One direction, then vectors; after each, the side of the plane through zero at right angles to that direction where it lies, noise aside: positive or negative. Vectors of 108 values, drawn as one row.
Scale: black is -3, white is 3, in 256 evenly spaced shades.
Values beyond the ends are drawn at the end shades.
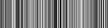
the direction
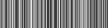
positive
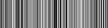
positive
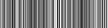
negative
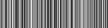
positive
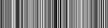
positive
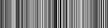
positive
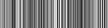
negative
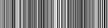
negative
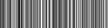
positive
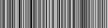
negative
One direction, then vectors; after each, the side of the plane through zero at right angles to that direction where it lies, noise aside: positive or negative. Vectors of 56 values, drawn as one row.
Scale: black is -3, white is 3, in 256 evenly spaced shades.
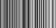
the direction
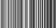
negative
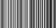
negative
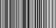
positive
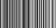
positive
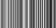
negative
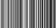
negative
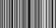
positive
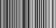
positive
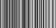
positive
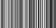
negative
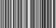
negative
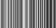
negative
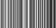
negative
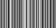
negative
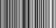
positive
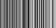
positive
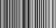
positive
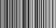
positive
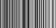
positive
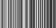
negative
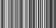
negative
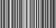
negative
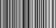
positive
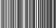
negative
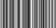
positive
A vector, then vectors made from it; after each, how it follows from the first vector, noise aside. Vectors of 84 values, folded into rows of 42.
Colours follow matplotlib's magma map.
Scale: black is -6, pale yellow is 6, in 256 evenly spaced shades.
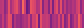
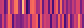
scaled up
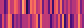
scaled up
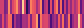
scaled up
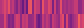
sign-scrambled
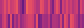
sign-scrambled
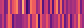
scaled up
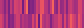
sign-scrambled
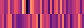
scaled up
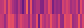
sign-scrambled
